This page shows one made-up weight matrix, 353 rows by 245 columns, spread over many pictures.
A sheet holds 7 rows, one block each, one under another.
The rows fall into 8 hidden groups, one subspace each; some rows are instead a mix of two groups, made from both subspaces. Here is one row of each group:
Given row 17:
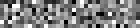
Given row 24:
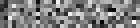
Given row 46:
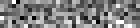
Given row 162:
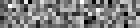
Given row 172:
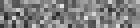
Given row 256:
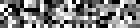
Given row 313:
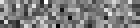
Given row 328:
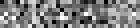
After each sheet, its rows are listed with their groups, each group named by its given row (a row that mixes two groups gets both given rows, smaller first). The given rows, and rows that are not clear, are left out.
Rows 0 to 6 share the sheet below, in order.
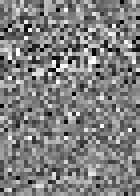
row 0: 256
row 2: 313
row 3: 17
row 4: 256
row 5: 17
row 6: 313
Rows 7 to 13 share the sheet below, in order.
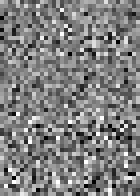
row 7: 328
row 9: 162
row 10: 17
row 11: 24 and 46
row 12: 162
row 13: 172
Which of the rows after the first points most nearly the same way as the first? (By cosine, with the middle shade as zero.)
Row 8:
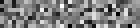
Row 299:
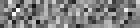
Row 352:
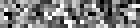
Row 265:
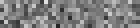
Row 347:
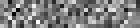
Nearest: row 299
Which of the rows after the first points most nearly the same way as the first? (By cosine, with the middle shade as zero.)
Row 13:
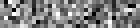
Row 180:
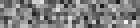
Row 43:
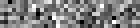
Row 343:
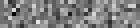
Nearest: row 180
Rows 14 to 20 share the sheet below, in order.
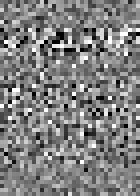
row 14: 313
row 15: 328
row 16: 17 and 328
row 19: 313 and 328
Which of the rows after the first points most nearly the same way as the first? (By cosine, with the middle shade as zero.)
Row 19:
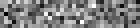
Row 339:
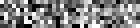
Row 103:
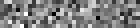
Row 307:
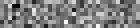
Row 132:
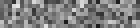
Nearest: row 103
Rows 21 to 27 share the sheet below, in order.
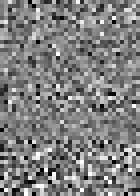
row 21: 24
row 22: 24
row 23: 24
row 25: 328
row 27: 313
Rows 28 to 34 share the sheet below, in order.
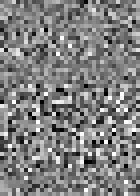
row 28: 17
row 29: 313
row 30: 46
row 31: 328
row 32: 24
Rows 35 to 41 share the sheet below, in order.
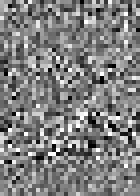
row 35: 162
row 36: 17 and 256
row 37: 24
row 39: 17
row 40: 313
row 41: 172
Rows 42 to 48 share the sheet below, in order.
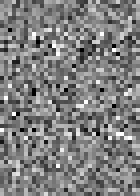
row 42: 17
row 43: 24
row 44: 17
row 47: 313
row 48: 17
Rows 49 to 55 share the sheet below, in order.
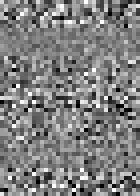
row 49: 328
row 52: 46
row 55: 24
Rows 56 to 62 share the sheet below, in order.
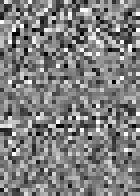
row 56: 313 and 328
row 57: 17
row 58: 256
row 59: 46
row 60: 46 and 313
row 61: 172
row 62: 313
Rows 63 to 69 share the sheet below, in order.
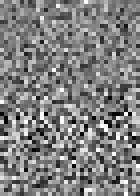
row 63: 328
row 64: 17 and 256
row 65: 313
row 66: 328
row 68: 24
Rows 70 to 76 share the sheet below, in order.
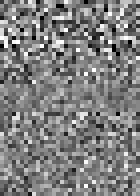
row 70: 328
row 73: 328
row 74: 17
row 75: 162
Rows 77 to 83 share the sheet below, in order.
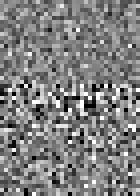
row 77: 328
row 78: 256
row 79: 313
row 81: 46
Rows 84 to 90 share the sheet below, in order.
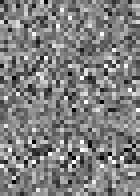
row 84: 313
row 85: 24
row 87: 24
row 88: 46 and 328
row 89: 24
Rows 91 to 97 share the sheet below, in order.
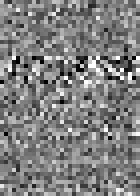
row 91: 313
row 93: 17
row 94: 328
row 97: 46
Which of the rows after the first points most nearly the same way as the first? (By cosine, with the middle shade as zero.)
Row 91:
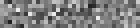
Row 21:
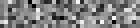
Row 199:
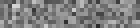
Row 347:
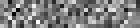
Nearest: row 347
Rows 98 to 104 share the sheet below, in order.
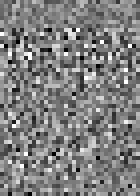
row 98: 17
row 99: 256
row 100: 162
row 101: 17
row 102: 172
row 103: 313
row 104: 256
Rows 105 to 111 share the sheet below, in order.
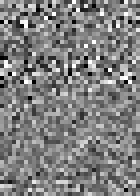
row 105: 17 and 313
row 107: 17 and 313
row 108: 313
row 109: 17
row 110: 17
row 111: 46
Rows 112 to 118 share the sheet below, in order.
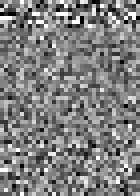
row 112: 46
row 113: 24
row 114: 256 and 328
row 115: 46
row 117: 313
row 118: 313
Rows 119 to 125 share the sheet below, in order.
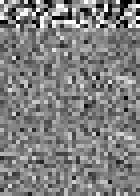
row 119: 328
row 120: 328
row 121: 46
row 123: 46
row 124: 46
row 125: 17
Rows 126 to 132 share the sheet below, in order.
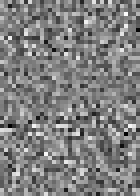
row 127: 256
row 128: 256
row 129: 46
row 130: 46
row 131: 256 and 328
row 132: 17
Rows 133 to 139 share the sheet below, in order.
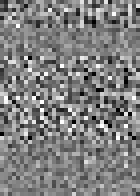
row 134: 256
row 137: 17 and 313
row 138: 162
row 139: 24
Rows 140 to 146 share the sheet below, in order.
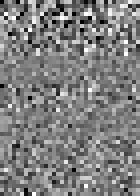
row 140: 328
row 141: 162
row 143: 313
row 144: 24 and 313
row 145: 17
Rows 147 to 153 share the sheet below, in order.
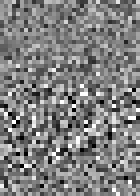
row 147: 17
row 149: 313
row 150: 24
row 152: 256 and 313
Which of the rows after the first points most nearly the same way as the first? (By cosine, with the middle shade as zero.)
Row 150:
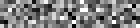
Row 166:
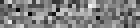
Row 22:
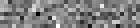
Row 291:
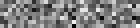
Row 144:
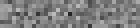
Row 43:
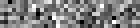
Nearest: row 291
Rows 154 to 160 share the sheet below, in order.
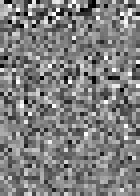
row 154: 313
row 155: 17
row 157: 256
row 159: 256
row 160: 256
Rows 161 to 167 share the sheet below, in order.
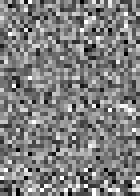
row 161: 162
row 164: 46
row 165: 24
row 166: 313
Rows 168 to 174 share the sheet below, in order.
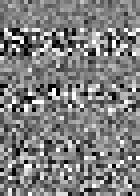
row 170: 46 and 313
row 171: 313
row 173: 256
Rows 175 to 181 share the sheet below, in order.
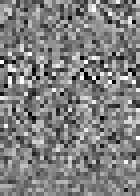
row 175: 17
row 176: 256
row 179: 24
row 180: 17 and 46
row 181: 46
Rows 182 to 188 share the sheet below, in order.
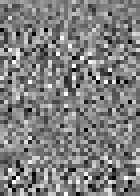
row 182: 17
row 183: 313
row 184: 17 and 46
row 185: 256
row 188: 172
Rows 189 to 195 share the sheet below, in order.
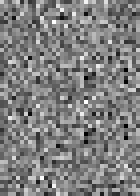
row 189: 328
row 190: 17 and 328
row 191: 162
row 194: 328
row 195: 24
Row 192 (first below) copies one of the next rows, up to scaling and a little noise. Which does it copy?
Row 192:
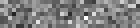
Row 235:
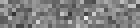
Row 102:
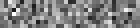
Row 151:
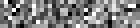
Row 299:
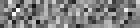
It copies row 235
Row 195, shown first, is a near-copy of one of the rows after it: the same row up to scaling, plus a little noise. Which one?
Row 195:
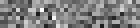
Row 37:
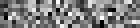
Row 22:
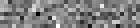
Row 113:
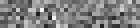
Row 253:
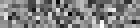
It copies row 113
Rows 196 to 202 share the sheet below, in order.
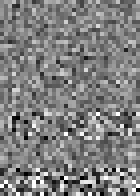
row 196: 17
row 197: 46
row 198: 328
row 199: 17
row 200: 17
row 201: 328
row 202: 328
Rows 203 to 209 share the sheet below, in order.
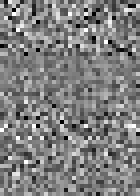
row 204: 17 and 46
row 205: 256
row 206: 256
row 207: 328
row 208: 17 and 313
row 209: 17
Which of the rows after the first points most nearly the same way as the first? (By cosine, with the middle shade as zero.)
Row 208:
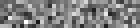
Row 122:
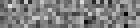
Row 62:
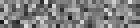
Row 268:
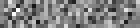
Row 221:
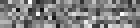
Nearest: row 62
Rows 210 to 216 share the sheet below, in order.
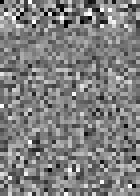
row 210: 24 and 328
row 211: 313
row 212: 46
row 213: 17
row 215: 24
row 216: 256
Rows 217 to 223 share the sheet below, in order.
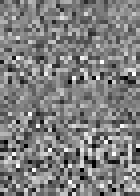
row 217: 328
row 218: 313
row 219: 46
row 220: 328
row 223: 24
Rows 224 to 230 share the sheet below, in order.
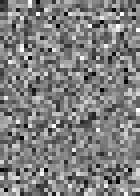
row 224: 24
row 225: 256
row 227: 24
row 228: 313
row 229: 17
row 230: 313
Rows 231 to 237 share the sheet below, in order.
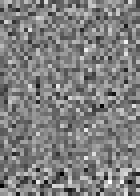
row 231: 313
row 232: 162
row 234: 24
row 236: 172
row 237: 328
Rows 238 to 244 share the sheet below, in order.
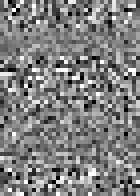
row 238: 172
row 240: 46
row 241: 162
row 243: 46
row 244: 313
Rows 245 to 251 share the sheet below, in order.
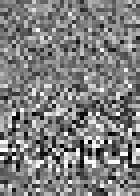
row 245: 24
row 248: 24 and 313
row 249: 17
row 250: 162
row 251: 24 and 46
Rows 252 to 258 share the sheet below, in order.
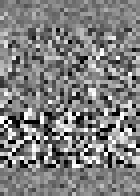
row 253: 24
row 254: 17
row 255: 17
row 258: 24
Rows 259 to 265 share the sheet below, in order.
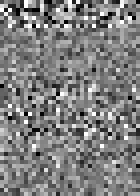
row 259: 256
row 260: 46 and 328
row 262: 313
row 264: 24
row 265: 313
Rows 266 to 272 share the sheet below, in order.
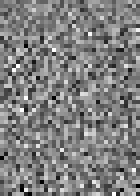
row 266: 24
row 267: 256
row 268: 172
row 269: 313
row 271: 328
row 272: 256
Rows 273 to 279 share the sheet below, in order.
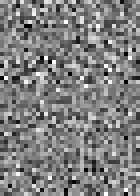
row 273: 17 and 256
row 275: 313
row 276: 328
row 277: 313
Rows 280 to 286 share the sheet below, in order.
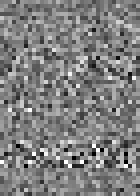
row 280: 46
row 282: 17
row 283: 256
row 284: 17
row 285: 17 and 328
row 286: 256
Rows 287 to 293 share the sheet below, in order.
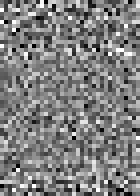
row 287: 313
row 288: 46
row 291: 24
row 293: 46
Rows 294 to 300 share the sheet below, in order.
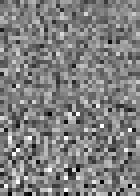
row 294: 328
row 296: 24 and 256
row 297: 46
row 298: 256
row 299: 172
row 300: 256
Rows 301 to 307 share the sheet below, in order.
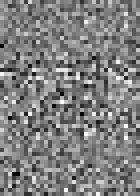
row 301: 162
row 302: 328
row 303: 46
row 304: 328
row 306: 46 and 313
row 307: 17
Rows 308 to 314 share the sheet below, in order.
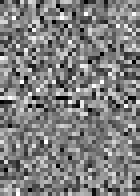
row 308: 328
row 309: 24
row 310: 24 and 313
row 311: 46
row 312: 17 and 46
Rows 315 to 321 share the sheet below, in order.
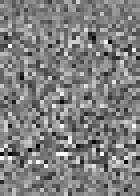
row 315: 256
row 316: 17
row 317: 256
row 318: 328
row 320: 46 and 256
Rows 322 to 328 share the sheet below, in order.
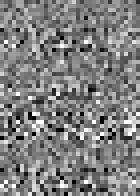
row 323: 328
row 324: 328
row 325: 313
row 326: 24
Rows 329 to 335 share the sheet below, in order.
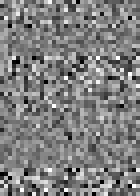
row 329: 256
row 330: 24
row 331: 17
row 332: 256
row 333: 46 and 328
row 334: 17
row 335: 256
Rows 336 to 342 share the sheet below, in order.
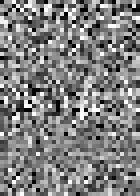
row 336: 24
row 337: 24
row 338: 313
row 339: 24 and 256
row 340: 17
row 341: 24
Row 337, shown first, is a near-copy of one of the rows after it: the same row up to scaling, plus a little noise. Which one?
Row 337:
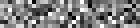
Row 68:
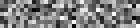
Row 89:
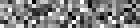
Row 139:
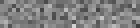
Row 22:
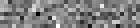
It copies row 89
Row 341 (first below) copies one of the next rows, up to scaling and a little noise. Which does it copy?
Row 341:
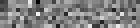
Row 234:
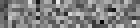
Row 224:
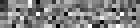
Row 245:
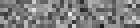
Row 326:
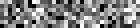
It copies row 224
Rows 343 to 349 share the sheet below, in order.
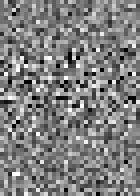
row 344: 46
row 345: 256
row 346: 46
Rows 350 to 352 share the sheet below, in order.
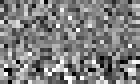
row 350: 313
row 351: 256
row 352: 328
